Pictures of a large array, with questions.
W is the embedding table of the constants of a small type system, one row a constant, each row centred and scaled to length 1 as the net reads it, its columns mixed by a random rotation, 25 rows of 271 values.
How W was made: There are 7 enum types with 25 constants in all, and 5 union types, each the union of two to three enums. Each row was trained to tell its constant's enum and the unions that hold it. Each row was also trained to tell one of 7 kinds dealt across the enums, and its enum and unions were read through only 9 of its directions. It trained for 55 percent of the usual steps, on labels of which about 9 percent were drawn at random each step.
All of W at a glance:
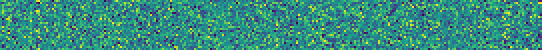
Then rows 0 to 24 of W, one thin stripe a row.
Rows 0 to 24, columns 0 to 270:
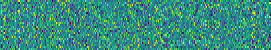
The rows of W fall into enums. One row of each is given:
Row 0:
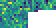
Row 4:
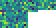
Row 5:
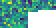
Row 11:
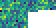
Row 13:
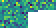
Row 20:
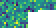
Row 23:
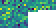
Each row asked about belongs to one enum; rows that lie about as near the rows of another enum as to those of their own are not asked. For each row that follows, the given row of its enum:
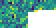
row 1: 23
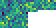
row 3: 13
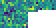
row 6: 0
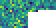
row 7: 5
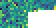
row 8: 20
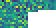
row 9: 4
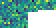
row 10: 20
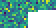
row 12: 11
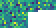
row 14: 11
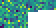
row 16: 4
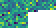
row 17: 13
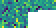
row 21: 13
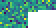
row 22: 11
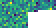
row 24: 0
